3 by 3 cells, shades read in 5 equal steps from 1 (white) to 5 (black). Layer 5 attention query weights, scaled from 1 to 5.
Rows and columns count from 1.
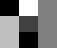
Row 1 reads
5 1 3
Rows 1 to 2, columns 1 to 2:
5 1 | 2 4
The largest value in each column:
5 5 3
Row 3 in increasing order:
2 3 5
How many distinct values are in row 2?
3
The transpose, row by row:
5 2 2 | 1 4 5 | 3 3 3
